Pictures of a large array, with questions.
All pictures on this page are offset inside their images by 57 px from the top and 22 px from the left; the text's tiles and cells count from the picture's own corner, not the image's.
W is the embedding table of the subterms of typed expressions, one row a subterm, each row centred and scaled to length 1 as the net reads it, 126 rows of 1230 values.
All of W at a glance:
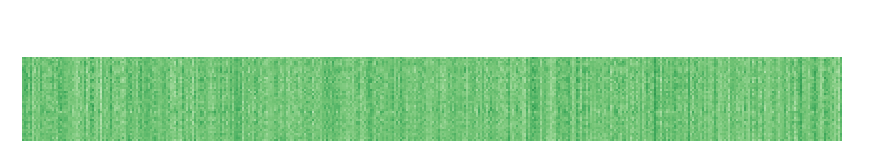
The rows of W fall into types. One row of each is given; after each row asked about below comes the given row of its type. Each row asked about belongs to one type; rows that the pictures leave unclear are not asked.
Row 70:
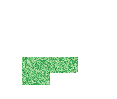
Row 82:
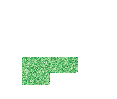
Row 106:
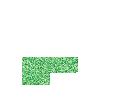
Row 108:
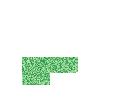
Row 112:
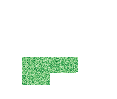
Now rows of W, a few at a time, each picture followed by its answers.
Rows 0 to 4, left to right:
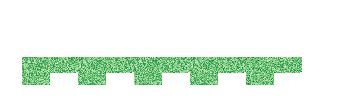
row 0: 82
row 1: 70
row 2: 108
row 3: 70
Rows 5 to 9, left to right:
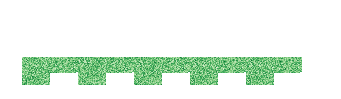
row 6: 108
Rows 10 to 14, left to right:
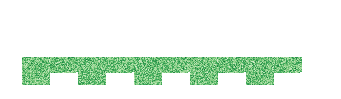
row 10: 112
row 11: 106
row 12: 108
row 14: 106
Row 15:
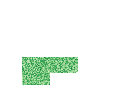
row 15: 108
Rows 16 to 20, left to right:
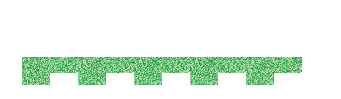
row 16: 82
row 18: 108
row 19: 108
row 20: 82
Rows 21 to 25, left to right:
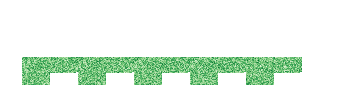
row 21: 82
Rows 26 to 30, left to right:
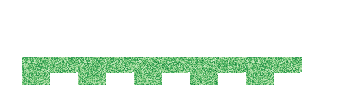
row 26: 82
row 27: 108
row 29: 112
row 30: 82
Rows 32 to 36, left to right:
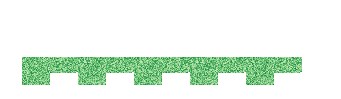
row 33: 108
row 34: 70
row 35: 82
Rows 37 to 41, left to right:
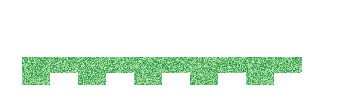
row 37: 108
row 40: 112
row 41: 82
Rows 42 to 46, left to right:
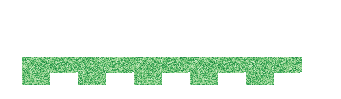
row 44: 112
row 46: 106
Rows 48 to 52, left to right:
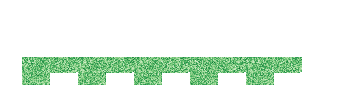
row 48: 108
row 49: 82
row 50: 70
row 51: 106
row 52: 82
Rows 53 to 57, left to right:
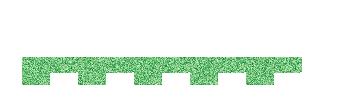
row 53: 106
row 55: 106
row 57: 108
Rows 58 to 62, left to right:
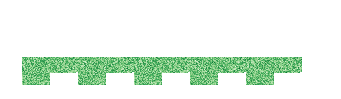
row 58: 108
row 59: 106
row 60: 108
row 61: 106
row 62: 70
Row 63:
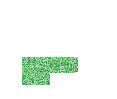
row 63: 112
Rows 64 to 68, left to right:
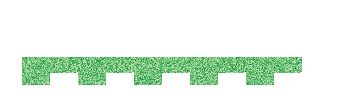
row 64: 70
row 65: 108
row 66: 106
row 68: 106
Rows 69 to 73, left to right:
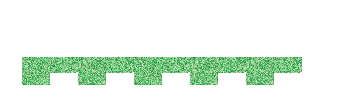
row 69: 106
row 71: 108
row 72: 82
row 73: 70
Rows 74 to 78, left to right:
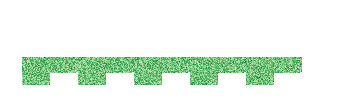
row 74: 108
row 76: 70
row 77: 106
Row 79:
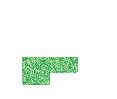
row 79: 70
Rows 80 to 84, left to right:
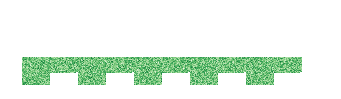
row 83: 82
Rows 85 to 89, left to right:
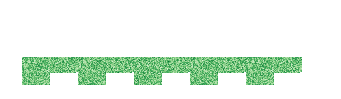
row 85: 82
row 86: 70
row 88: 70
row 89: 82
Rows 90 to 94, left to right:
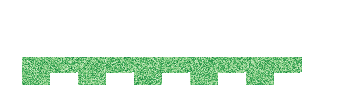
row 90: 106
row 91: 112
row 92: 106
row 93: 108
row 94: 70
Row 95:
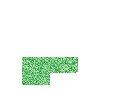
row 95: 106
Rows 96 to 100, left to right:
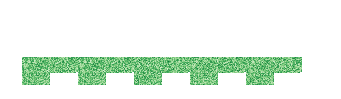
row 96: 82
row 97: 82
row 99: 112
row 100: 70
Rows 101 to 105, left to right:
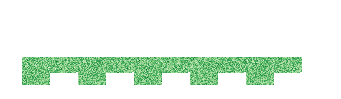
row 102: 108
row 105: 108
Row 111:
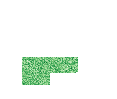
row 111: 106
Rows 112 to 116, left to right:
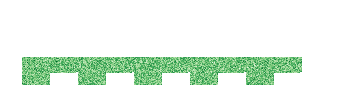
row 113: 70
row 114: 82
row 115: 82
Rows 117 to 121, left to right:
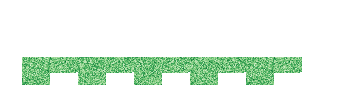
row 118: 82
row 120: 70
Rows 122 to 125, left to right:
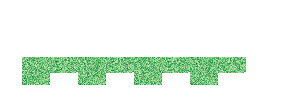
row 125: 108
